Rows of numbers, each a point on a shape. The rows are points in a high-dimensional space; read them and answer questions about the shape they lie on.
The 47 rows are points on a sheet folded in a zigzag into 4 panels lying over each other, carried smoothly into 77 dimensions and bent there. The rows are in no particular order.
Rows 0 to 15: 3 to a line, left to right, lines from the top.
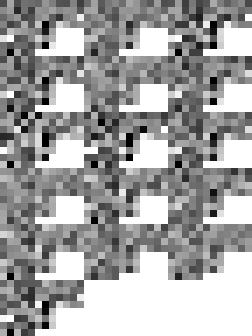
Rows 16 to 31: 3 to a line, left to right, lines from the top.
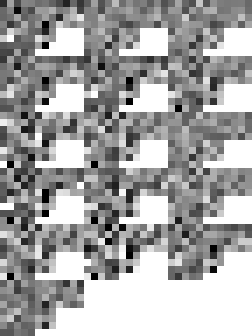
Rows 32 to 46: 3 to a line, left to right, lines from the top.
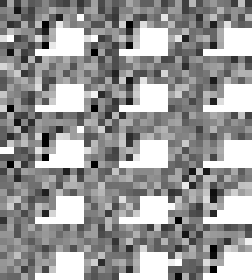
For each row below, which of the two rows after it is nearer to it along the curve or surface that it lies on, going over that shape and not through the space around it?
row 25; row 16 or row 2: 16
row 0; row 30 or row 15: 30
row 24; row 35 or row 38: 35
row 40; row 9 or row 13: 13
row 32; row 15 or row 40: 15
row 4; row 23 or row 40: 40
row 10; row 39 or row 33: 33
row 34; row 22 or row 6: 22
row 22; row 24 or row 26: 26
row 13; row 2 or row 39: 2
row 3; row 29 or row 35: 35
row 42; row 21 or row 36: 21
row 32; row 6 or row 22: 6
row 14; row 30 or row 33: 33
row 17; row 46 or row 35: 35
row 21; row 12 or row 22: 22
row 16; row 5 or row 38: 38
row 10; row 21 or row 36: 36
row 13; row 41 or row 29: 41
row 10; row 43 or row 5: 5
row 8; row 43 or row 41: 41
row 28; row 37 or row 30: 37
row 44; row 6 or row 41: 41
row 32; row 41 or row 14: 41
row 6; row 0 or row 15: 0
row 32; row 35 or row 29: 29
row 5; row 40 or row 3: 3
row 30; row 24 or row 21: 24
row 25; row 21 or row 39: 39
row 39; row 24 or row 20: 24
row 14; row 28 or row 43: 28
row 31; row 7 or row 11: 11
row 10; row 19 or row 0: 0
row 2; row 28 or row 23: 28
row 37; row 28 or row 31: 31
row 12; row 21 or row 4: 4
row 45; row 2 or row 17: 2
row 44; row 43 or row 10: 10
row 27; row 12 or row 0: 12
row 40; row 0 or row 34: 34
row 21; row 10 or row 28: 28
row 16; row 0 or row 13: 0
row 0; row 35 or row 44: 44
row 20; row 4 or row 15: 15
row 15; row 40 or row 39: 40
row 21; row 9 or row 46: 9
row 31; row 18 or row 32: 18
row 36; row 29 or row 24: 24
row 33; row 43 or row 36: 36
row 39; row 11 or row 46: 11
